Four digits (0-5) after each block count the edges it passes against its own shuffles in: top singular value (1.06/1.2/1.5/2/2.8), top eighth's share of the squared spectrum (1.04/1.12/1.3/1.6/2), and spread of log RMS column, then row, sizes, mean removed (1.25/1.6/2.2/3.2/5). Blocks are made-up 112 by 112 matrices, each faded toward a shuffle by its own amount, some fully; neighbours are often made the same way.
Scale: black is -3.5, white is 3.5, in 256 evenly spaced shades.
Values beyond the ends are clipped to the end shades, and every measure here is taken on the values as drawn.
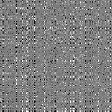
5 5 4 3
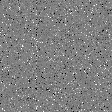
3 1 0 0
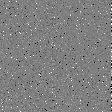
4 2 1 0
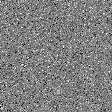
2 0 0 0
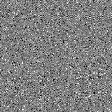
4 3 1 1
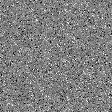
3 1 0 0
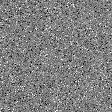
0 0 0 0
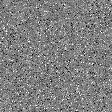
2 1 0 0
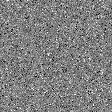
0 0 0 0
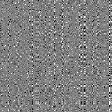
5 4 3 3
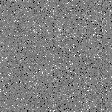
3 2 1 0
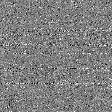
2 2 0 3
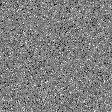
0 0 0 0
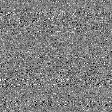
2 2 0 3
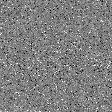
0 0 0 1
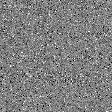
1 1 0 1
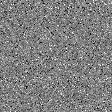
0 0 0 1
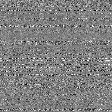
2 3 0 4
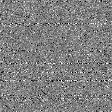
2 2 0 3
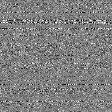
2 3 0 4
